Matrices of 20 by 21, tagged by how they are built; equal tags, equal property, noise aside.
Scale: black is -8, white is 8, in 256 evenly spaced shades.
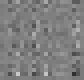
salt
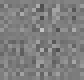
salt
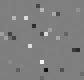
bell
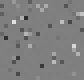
bell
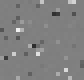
bell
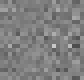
salt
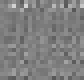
salt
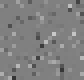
bell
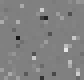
bell
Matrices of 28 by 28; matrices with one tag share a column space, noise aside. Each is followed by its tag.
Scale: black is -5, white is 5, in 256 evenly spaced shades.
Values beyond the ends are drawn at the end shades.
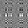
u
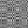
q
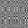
q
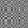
q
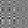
q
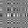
u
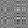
q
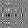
u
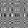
u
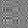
q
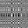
u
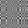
q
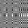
u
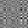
q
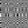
u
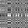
u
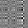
q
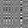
q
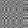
q
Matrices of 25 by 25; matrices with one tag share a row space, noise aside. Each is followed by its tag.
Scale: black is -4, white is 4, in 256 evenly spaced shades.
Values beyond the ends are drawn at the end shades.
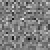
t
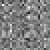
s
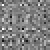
s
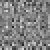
t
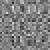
t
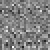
t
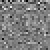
s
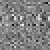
t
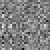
s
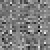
s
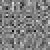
t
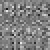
t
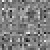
s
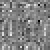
s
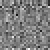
t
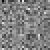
s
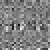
t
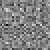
t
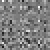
s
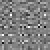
s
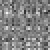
t
